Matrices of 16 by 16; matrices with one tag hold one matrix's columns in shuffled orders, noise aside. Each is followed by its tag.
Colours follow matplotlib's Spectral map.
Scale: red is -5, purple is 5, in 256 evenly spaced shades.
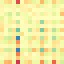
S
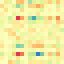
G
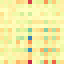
S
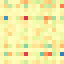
G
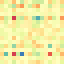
G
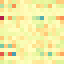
G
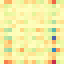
S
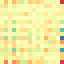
S
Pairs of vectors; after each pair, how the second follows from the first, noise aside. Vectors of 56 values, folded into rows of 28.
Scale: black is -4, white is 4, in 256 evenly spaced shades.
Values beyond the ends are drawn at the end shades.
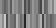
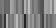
sign-scrambled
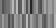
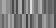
negated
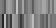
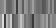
negated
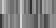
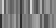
sign-scrambled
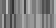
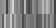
negated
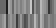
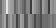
sign-scrambled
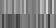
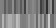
negated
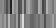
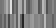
negated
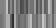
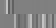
partly zeroed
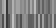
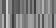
negated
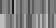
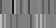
partly zeroed
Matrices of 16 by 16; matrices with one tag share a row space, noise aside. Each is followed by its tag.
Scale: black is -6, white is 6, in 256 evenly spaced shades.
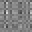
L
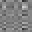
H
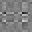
H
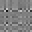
L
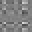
H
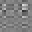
H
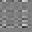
H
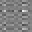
H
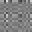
L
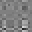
H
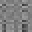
H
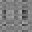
H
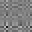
L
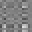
H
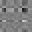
H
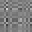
L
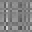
L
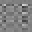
H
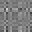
L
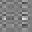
H
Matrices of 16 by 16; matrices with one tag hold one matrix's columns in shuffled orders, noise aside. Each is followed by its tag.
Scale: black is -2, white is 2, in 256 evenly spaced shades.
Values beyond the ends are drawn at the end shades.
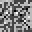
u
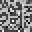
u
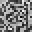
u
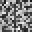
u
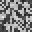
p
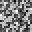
p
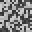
p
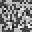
p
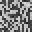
p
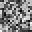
p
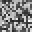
p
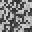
p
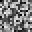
p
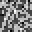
p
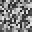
p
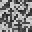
p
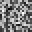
u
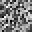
p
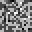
u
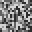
p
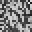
p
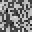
p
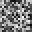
u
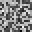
u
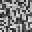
p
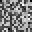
u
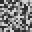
u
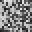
u
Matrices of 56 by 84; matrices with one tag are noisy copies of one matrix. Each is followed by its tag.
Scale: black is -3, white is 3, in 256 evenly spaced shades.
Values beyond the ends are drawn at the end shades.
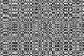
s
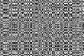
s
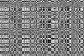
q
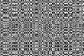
s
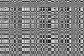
q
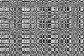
q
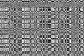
q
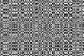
s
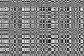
q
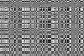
q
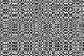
s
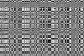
q
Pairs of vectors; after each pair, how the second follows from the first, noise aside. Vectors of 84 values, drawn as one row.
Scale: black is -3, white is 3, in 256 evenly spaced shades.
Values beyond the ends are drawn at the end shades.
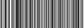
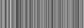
shrunk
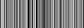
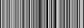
reversed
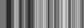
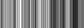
reversed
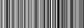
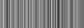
shrunk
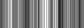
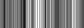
reversed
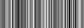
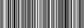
reversed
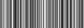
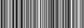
reversed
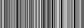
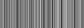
shrunk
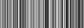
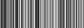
reversed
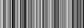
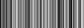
reversed
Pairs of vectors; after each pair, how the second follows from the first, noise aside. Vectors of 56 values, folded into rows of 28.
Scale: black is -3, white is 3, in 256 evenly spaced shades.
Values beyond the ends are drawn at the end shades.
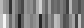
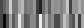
negated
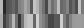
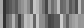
copied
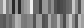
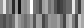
copied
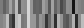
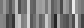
sign-scrambled
